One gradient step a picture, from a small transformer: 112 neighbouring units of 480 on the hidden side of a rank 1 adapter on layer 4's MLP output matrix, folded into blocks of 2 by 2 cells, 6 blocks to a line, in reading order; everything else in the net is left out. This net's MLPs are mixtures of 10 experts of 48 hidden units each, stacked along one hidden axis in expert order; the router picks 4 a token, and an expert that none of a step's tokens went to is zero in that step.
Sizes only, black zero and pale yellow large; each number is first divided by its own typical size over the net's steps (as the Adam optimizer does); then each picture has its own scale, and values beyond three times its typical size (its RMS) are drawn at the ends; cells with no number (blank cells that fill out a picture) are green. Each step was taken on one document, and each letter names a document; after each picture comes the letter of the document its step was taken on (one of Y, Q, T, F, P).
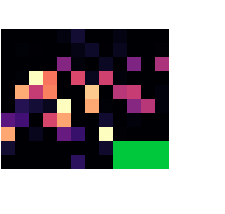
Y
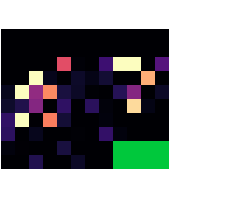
Y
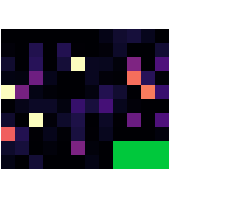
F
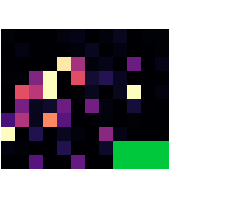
Y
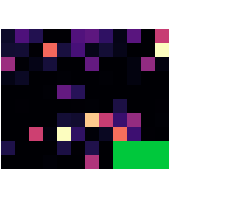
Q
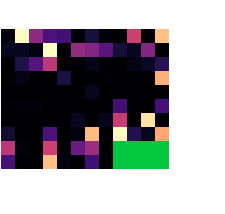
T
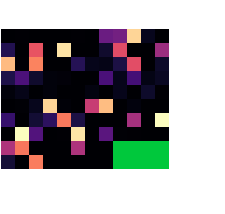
F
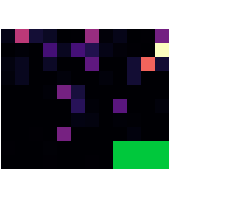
Q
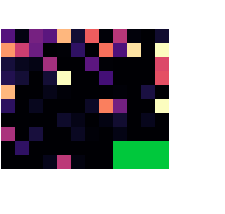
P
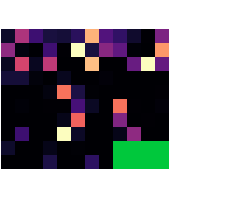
Q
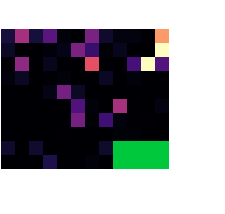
Q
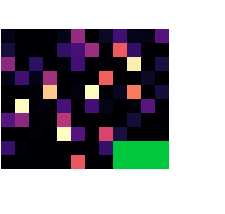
Y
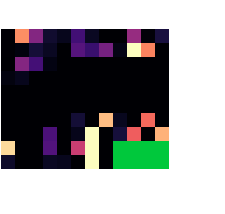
T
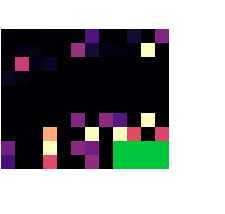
T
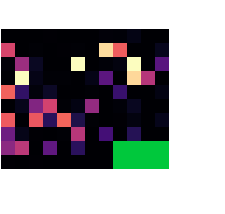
F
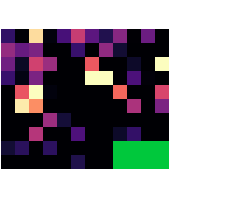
P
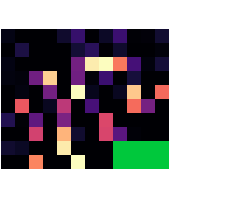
Y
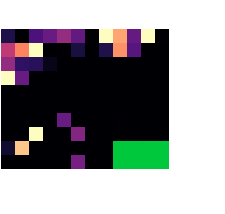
P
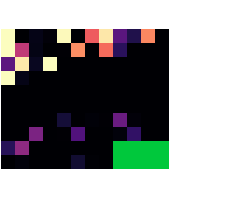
P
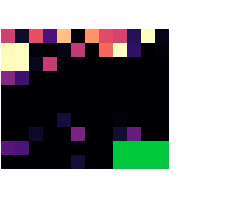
P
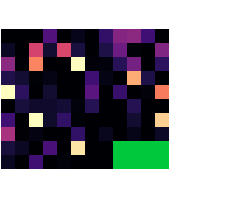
F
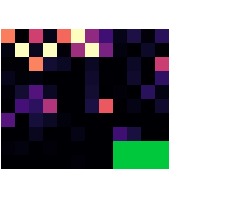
P
